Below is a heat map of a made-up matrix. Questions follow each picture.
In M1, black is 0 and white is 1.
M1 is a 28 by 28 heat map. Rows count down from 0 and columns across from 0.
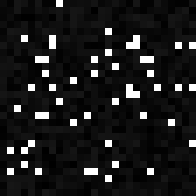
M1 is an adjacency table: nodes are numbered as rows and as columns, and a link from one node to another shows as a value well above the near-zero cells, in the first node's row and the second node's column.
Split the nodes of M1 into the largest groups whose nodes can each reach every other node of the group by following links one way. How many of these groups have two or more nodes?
0
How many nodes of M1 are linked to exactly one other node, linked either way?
5
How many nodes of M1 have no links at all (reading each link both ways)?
1
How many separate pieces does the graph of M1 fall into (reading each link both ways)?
2
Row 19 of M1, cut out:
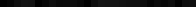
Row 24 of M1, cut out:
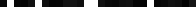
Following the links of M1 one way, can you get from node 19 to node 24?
no
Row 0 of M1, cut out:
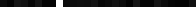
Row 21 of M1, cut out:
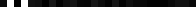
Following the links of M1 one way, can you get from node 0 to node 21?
yes
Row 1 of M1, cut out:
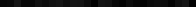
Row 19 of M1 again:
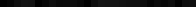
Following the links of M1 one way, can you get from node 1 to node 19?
no
